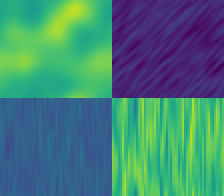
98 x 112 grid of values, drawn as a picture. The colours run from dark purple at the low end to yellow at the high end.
The table splits into 2 rows of 2 panels. Panel 1,1: high, smooth. Panel 1,2: very low, slanting up to the right, faint in contrast. Panel 2,1: low, streaked downward, faint in contrast. Panel 2,2: high, streaked downward.
